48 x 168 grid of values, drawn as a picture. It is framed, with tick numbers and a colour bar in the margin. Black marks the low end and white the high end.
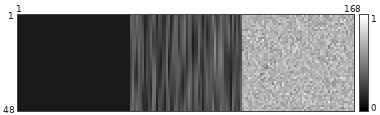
The table splits into one row of 3 panels. Panel 1,1: very low, flat. Panel 1,2: low, streaked downward. Panel 1,3: high, fine-grained.
